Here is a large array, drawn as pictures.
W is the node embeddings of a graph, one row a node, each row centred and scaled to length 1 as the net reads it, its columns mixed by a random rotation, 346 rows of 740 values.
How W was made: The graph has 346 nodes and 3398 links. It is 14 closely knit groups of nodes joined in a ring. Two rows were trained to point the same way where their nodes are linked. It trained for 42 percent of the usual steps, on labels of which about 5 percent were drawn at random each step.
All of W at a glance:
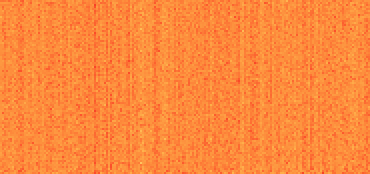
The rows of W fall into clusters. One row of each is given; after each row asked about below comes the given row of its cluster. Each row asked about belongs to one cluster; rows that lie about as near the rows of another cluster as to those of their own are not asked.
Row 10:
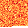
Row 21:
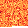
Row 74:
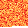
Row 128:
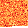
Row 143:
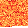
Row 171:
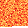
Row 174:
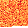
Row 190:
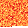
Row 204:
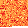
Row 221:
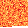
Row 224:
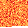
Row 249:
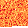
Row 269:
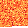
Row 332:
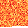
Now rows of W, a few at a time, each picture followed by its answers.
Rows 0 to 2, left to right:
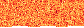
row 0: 332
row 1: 171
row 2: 21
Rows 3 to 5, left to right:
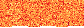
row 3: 74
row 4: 190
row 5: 269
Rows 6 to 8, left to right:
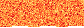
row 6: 190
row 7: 174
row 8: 128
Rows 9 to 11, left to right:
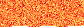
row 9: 221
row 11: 221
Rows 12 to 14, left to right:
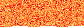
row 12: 174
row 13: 269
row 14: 221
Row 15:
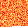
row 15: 332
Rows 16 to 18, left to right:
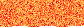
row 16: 224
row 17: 204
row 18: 221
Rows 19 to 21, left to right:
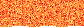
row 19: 224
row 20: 10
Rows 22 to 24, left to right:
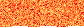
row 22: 174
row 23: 249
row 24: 190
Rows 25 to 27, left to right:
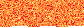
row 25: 74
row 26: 204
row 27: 174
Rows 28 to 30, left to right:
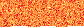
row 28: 128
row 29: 171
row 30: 21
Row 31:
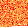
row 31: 269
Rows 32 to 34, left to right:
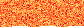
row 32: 249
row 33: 74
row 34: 224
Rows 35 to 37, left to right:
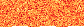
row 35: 224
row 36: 74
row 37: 143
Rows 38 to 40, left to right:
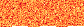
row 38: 190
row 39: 174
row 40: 10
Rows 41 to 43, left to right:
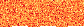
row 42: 204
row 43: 249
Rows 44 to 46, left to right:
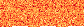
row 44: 204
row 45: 174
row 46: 174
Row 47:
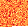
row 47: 224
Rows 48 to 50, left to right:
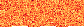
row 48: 74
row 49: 332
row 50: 204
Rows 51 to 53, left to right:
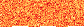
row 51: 10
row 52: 190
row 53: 21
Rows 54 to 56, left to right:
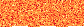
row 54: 190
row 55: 74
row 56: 171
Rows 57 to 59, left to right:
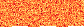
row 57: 332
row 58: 74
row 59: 221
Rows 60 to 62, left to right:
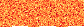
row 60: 190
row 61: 128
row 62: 128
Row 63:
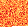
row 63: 224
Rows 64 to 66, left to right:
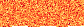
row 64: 221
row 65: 10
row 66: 221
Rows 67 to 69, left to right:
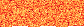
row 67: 249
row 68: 174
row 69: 269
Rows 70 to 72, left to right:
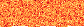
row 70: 128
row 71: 224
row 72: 21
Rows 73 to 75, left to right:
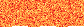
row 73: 174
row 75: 10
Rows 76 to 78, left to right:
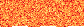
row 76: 221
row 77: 10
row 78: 143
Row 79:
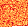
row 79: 269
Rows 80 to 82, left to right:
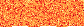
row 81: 143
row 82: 128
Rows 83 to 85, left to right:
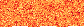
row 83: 171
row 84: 204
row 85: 143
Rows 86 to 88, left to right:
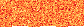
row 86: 249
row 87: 10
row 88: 269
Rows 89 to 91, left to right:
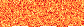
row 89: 174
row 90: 143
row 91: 221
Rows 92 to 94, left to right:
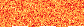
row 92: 249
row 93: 128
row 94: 174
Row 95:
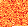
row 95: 143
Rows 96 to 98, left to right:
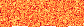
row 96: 21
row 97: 269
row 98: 171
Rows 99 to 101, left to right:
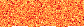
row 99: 224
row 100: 224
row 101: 204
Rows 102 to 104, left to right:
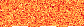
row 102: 171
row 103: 10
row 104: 269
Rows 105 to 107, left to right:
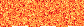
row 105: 221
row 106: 143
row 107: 21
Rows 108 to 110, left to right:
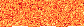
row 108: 190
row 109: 269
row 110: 10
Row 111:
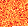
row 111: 171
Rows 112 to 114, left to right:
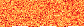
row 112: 249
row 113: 190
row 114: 143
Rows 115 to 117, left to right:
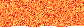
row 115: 128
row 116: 171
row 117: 10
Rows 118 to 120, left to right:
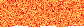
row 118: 143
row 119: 221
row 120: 269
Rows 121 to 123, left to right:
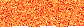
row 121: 249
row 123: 269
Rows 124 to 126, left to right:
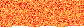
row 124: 190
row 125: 224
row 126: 269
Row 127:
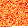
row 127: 190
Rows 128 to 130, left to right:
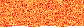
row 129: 174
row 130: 224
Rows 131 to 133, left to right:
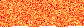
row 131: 74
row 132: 221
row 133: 74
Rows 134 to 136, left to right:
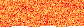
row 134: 204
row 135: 10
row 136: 174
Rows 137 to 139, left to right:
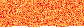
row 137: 224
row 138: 174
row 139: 332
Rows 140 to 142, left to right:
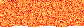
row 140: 143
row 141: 21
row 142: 332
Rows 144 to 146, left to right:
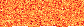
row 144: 171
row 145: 269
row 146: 221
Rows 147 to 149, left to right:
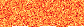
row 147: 249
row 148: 143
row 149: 221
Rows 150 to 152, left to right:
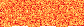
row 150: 174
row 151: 269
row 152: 269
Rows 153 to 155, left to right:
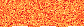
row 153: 171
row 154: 332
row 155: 74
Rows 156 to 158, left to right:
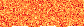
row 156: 74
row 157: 221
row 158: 128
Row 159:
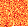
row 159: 128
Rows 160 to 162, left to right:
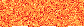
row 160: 74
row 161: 332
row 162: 74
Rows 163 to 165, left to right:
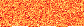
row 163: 190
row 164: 190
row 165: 10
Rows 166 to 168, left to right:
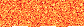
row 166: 190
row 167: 10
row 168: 10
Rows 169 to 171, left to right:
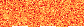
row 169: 221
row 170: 249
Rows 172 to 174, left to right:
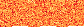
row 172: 332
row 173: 143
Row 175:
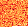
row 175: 269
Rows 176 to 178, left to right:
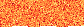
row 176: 174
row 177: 249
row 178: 221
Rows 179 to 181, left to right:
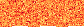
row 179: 143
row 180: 21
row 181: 171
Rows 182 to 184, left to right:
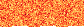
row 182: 74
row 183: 221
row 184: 224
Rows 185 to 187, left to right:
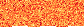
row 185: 221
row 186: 269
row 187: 190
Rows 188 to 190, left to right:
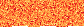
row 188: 221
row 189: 269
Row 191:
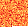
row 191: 249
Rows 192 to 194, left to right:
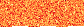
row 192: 221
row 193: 190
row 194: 10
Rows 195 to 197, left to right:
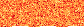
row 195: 190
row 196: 128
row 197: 143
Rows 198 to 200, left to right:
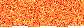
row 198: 269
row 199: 249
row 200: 221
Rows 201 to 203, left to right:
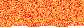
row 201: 74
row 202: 128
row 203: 221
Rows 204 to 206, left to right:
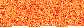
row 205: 269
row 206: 21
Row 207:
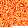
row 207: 221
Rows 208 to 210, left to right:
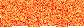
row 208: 204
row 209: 174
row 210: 249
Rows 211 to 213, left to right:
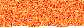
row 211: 249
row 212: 128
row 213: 190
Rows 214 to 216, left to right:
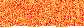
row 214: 174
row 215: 224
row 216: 21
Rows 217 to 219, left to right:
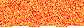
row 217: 174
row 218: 10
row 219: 10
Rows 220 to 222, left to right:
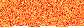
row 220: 174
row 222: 171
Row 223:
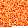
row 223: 204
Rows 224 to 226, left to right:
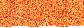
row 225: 221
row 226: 224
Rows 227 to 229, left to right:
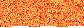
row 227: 332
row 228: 190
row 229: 204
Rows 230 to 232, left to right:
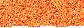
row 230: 204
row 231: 190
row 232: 174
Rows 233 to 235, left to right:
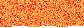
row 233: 204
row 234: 269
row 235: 10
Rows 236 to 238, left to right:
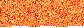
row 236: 21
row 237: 21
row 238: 249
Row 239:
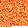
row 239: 10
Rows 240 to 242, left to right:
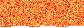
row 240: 128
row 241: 190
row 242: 224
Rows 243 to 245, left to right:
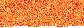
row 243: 174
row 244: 171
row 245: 190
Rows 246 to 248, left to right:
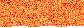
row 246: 128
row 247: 74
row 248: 174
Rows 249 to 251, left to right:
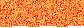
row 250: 21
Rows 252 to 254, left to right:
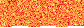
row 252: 143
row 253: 10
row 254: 269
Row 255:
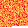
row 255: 10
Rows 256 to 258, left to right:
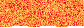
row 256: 174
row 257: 224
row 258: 128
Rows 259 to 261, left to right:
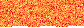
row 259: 224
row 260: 204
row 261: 10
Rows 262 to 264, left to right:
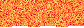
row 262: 171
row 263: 171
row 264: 332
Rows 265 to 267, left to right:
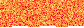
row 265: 204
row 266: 74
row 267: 249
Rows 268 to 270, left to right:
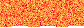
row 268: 128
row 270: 332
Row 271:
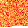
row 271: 143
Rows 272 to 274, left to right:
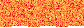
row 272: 128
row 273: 204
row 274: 204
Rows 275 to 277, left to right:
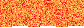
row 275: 249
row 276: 190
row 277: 249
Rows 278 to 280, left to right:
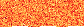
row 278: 249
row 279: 10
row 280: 143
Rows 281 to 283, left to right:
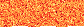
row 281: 128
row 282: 10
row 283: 21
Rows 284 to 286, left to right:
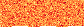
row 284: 10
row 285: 143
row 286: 128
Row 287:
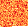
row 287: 128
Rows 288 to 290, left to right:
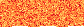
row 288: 143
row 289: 74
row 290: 221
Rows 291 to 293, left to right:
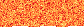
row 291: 171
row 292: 190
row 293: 332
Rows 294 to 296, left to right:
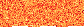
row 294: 221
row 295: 174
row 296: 332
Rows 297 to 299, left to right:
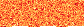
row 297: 190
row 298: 221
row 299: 190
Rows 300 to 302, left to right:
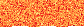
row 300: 204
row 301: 128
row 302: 269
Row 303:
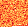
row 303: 269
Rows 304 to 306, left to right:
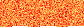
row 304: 171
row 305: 249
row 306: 224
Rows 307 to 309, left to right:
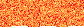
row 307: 74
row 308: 249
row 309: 174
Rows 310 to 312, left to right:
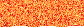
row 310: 128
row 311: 21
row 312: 269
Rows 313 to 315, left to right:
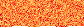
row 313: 332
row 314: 224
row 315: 204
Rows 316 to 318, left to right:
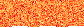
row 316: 204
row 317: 21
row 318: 332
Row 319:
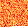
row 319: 128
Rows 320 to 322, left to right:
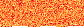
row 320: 190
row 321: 332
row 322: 269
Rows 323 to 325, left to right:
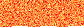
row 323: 10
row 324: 171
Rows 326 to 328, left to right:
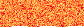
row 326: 204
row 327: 204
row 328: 128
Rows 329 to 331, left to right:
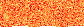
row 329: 221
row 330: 269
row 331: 249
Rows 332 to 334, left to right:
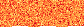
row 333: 128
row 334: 269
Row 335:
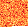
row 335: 128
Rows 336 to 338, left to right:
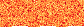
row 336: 128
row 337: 21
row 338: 128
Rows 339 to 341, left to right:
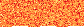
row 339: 10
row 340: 221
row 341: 143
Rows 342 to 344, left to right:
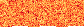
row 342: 143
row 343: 21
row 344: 204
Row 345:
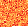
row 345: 332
